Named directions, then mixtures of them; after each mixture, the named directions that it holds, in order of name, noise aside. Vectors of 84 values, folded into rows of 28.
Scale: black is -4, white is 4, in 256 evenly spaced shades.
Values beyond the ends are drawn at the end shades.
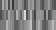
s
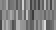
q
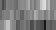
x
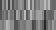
s, x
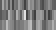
s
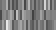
q, s, x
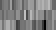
q, s, x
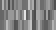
s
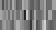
q, s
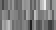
q, s, x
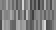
q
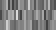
q, s, x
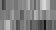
x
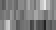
x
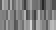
s, x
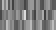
s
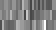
q, s, x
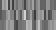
s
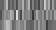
q, s, x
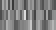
s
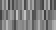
q, s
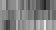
x
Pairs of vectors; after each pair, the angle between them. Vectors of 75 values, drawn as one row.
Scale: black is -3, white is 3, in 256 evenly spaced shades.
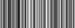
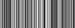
partly aligned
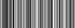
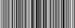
partly opposed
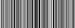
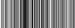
partly aligned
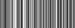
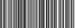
orthogonal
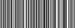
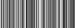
partly aligned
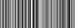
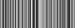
nearly parallel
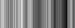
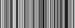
partly aligned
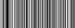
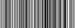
partly aligned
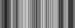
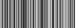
orthogonal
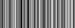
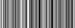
nearly opposite
